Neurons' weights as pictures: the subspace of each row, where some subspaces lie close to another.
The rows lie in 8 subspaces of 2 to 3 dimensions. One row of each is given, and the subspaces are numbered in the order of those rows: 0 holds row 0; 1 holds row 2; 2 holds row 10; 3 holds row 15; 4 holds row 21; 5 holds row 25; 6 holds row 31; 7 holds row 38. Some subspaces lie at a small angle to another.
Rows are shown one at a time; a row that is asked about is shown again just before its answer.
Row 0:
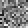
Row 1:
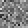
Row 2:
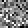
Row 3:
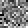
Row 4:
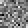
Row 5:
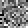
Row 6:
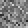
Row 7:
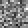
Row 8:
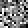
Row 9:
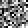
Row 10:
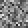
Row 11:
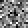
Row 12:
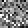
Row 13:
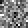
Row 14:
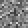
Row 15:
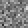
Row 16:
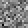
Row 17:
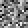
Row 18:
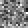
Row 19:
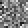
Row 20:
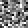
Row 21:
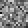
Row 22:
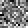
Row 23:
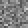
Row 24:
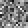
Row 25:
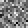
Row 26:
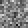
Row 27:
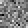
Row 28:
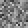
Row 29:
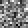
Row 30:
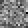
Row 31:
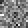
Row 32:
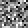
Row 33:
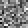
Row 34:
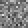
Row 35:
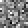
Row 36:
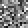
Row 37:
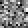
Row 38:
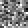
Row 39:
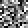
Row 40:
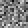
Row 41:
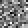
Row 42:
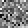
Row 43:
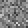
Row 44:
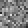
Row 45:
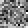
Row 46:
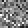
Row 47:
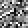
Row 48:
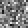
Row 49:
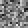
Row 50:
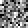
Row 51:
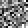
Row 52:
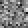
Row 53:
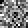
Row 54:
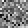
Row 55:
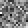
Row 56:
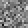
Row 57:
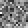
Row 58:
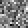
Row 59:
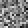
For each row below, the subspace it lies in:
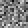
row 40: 4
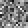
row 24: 4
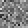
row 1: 1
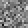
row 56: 3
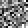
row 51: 5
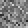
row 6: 2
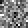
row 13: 6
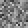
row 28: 2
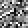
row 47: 5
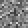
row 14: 5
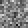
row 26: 6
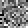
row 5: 0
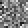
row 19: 1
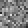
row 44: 4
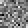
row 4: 3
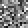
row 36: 2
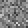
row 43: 5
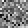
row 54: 1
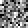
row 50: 6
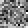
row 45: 7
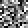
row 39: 2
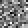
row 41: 5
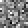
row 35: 5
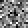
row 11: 5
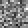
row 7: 6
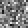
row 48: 3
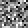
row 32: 3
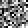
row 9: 5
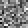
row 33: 0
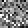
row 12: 1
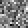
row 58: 3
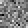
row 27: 3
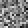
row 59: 2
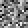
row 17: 2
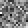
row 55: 4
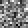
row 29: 6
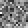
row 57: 4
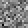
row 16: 3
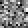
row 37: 7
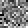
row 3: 0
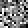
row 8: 4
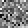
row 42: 1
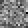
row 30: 7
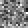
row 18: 7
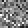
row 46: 1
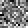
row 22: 0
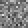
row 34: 3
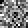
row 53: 6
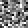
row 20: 7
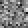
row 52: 7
